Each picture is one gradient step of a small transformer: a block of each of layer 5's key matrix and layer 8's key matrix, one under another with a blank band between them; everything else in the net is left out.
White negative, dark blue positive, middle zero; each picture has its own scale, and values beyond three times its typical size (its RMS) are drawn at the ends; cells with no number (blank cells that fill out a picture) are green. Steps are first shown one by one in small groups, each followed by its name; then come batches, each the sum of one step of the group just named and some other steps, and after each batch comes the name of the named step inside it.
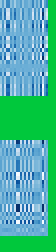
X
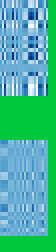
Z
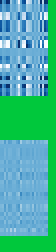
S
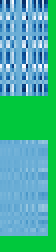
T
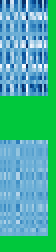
T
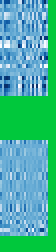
S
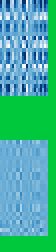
T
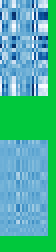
X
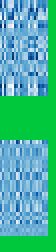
Z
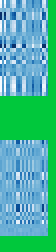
X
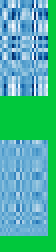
Z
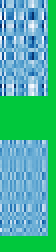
Z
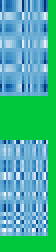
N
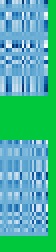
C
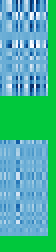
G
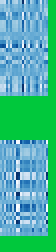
C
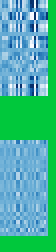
G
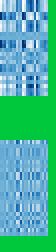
C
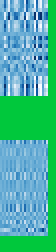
C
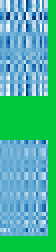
N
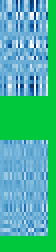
G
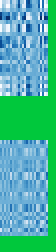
C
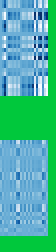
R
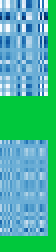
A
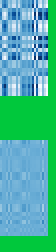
R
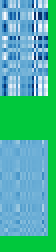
R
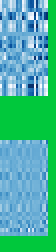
R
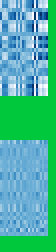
R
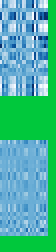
A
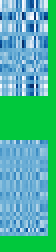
A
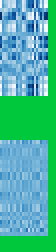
A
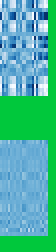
R
